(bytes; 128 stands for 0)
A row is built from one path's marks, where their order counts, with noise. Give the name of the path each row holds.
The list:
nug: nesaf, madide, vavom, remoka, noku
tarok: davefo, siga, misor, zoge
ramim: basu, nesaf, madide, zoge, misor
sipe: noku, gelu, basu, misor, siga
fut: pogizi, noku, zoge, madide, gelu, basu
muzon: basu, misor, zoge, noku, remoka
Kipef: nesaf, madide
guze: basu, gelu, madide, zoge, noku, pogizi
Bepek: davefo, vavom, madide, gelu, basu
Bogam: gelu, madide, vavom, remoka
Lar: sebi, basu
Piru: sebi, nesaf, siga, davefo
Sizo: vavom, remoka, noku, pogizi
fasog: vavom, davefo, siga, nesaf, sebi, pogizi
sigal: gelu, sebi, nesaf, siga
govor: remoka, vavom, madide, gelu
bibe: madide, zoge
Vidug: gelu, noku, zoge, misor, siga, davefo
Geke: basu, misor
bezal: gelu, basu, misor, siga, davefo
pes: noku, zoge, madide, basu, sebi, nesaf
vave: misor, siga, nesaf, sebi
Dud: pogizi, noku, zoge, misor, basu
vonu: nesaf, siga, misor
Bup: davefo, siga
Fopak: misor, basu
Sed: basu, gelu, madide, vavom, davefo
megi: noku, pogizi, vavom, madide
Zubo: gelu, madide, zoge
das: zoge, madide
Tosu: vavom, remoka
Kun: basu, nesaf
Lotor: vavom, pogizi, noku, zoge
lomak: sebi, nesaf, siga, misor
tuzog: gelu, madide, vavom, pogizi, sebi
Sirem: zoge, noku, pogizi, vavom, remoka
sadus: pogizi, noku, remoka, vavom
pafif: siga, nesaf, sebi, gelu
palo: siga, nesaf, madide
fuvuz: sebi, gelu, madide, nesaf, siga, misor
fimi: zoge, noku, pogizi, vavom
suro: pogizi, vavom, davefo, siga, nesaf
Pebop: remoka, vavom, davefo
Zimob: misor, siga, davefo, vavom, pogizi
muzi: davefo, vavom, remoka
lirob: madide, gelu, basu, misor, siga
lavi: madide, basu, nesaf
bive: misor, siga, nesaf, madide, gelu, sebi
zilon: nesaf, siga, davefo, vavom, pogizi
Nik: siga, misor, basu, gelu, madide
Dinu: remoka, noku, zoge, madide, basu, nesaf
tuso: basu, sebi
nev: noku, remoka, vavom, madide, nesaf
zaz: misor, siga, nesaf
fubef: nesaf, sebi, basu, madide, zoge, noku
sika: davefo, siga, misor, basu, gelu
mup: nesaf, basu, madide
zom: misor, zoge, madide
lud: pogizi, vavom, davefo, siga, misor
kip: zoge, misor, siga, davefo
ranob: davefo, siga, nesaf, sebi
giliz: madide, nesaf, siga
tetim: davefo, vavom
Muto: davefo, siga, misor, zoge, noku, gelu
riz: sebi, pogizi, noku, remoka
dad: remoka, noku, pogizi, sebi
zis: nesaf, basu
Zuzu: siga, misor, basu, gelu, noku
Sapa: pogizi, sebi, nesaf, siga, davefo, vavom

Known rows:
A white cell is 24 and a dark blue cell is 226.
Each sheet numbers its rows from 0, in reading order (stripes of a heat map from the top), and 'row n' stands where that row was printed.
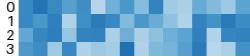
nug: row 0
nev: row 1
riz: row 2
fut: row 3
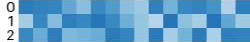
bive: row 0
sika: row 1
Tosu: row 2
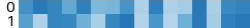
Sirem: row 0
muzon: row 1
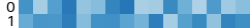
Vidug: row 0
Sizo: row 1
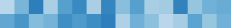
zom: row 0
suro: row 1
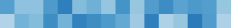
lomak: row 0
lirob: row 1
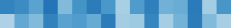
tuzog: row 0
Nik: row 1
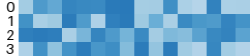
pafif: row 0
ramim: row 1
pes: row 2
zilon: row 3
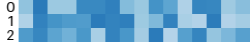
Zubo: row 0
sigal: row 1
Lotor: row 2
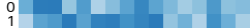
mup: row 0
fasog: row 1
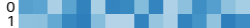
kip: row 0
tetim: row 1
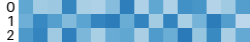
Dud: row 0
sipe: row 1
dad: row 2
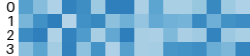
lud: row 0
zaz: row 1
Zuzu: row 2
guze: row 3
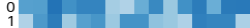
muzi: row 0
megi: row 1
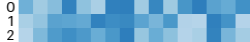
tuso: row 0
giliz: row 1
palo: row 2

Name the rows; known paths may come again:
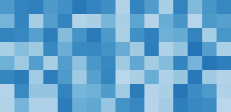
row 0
Bogam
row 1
fimi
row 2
tuzog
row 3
lirob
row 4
Kun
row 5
Zuzu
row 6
das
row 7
bibe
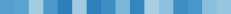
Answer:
kip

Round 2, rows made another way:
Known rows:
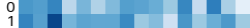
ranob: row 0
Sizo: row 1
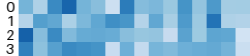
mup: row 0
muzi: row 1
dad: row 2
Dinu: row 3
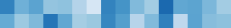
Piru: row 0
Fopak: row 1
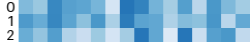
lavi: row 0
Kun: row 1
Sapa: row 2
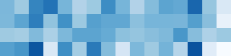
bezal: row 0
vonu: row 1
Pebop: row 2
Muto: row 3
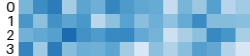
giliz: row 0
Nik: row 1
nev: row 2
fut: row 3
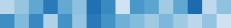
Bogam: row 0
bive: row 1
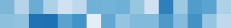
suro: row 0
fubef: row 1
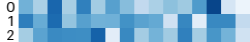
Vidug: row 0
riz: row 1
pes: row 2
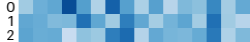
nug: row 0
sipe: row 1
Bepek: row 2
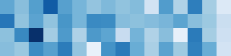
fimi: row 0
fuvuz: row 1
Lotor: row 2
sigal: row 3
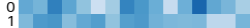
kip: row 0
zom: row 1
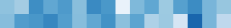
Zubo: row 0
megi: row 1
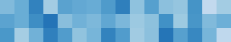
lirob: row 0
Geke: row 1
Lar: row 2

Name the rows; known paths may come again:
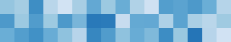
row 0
lud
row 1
govor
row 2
Bup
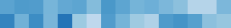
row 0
zom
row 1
Zuzu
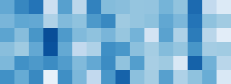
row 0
tarok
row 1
tetim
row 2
fimi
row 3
zis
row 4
megi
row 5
vave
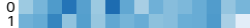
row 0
Kipef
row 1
vonu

